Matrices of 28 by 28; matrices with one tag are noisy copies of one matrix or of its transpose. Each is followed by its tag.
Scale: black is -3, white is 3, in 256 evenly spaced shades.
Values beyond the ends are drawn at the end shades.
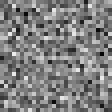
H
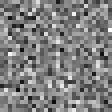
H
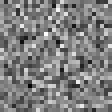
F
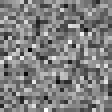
F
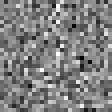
F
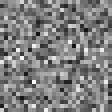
F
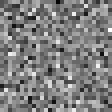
H
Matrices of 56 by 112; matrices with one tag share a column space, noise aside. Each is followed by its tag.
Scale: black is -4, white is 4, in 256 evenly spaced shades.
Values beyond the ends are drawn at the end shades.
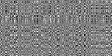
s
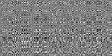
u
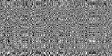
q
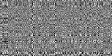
q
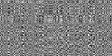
s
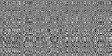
u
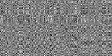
s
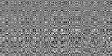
u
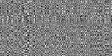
s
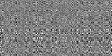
u
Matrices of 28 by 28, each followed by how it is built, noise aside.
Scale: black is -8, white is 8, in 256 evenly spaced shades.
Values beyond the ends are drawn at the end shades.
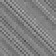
Toeplitz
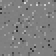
sparse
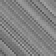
Toeplitz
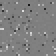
sparse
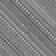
Toeplitz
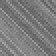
Toeplitz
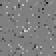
sparse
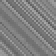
Toeplitz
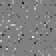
sparse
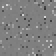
sparse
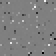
sparse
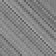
Toeplitz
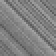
Toeplitz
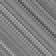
Toeplitz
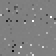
sparse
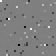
sparse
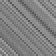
Toeplitz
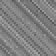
Toeplitz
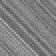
Toeplitz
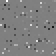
sparse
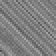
Toeplitz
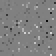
sparse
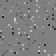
sparse
